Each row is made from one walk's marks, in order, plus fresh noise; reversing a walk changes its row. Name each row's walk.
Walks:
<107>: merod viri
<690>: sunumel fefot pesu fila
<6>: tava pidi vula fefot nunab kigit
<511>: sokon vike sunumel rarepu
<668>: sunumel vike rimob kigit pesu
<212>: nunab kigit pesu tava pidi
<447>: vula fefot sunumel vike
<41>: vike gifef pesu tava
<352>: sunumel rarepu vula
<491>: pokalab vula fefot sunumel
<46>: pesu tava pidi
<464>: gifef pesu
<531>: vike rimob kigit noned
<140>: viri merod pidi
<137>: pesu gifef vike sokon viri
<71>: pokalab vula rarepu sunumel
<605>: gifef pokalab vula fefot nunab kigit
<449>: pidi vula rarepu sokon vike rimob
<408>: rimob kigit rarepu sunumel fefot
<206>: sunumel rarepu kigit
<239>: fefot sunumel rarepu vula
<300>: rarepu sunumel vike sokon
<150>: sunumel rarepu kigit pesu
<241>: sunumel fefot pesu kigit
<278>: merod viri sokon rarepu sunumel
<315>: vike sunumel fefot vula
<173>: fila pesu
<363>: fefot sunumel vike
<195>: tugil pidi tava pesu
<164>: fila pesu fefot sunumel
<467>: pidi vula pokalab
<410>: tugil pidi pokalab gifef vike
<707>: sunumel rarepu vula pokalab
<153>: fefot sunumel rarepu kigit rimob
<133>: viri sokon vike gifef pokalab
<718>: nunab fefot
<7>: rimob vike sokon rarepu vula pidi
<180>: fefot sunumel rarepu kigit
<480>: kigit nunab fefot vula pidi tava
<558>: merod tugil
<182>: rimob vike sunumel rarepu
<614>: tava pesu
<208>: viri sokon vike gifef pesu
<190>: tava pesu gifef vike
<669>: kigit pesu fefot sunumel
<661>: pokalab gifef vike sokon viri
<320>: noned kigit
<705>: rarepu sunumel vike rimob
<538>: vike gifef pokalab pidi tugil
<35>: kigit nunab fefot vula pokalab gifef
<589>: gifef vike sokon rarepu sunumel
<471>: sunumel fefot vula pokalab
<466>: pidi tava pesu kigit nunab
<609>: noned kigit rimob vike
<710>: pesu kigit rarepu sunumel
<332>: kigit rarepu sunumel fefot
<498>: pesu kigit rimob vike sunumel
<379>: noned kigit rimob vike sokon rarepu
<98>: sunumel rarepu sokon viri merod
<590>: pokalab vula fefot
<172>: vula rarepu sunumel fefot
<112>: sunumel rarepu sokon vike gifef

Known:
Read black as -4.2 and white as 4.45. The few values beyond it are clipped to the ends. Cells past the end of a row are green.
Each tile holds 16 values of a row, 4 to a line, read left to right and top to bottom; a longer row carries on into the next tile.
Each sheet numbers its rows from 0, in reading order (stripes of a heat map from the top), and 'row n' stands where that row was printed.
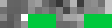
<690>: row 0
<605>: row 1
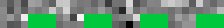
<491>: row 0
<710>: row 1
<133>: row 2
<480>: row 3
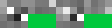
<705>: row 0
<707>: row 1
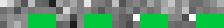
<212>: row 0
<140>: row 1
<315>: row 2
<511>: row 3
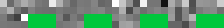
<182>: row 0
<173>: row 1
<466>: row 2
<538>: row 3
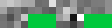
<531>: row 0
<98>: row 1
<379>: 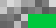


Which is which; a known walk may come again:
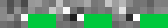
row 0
<491>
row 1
<705>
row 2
<150>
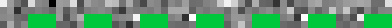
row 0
<46>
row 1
<538>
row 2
<137>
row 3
<112>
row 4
<212>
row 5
<239>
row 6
<408>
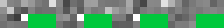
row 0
<182>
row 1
<471>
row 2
<589>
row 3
<173>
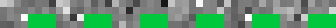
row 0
<669>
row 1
<710>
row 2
<614>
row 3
<467>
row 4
<315>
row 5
<71>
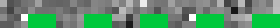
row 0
<690>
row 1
<464>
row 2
<140>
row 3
<153>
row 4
<605>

